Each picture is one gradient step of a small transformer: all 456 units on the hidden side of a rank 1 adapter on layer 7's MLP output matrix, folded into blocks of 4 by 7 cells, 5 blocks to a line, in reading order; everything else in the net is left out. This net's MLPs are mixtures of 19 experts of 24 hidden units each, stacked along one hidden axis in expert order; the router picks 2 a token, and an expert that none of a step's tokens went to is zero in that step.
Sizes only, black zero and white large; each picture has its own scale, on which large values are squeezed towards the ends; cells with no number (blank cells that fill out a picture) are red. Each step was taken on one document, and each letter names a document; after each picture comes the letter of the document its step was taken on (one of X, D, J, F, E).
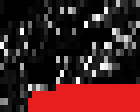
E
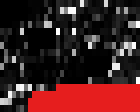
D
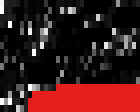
E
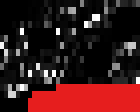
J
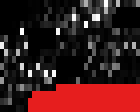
D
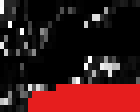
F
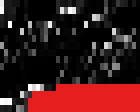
F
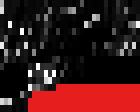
E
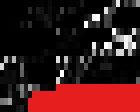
E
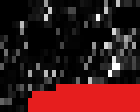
J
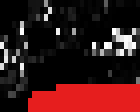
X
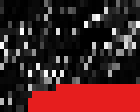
E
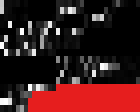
F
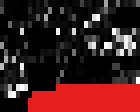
J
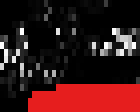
X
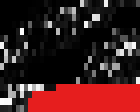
D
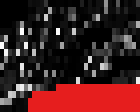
X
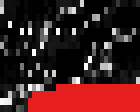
F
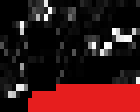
J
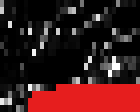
F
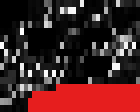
J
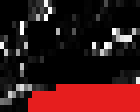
X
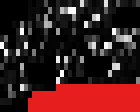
J
